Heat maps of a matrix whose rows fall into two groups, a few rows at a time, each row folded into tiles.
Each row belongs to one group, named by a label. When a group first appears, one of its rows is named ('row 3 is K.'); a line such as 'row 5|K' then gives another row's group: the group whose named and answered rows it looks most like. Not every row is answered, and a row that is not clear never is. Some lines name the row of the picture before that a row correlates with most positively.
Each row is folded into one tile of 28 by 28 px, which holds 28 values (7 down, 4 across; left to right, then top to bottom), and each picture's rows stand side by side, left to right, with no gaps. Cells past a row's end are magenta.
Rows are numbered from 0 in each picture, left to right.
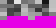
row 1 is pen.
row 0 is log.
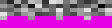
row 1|pen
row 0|log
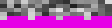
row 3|pen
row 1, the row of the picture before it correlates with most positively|2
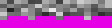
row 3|pen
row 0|log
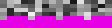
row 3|log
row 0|log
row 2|pen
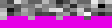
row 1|log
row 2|log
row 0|log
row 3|pen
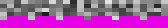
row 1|pen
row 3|pen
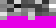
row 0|log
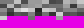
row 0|log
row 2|pen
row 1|log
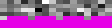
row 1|log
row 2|log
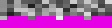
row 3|pen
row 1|log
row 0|log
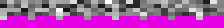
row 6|log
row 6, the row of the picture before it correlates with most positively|0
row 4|log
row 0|pen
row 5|pen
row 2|log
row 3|pen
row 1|pen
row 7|log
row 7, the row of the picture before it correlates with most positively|2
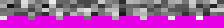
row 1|pen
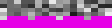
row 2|pen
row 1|pen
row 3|log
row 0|log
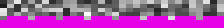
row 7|pen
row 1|log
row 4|pen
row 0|log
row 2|log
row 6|pen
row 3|log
